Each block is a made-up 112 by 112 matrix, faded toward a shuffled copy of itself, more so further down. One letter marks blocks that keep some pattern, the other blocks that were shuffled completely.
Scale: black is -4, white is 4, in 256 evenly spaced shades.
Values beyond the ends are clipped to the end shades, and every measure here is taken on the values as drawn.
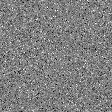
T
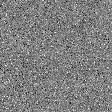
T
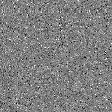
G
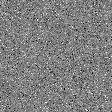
T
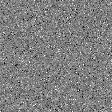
G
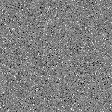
G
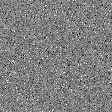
T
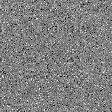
G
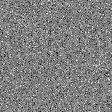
G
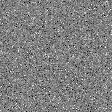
T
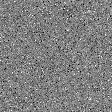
T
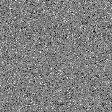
G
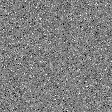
T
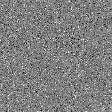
G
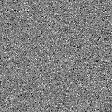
G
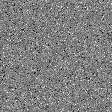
T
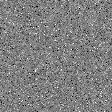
T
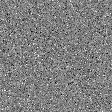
T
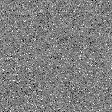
G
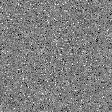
G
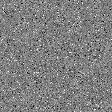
G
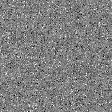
G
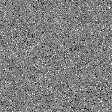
G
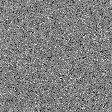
T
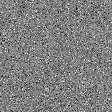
G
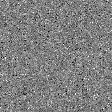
G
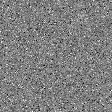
T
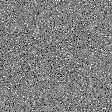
T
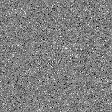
G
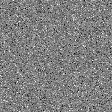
G
